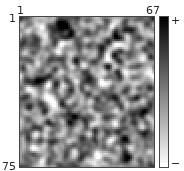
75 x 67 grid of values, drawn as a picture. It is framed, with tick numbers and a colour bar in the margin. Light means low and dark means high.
There is no seam. No overall slope runs across the table. The field is mottled with small blotches. No row or column stands out. The halves do not mirror each other.
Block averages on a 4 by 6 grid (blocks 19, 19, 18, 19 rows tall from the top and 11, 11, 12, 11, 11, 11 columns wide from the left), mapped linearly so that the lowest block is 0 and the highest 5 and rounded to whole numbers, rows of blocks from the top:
235333
333120
315335
224153
